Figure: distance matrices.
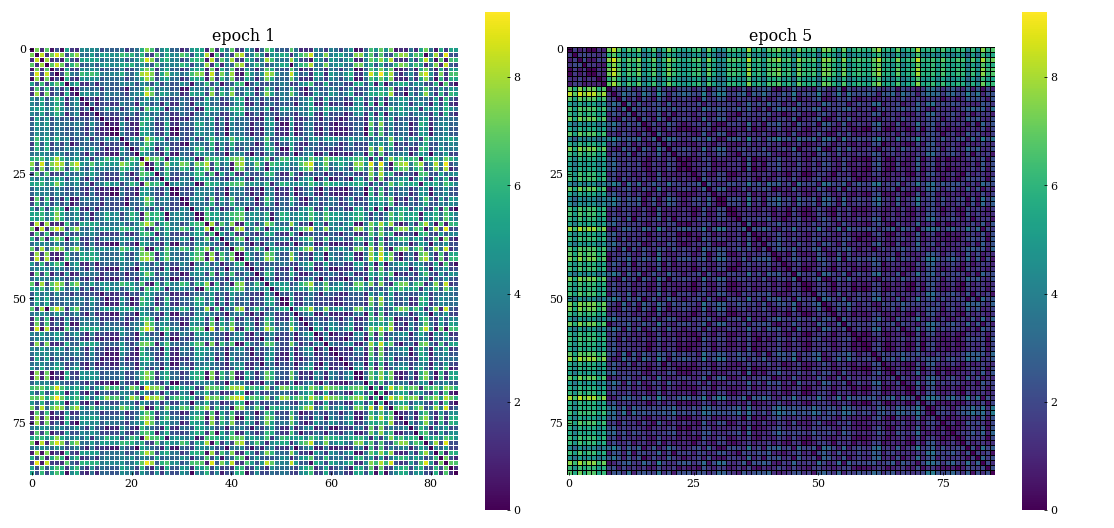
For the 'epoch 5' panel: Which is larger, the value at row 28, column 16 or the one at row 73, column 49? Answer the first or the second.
the second
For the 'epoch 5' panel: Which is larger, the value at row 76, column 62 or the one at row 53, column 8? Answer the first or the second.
the first
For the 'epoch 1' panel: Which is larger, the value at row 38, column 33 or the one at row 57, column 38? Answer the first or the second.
the first
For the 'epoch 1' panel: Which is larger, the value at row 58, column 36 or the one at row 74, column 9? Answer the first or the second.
the first
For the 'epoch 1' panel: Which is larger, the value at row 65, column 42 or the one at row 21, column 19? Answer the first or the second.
the second
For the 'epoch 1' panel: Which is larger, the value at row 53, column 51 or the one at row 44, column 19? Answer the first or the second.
the second
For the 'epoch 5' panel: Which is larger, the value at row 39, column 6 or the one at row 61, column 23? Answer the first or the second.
the first
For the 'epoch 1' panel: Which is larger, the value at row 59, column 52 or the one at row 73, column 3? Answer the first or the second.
the first
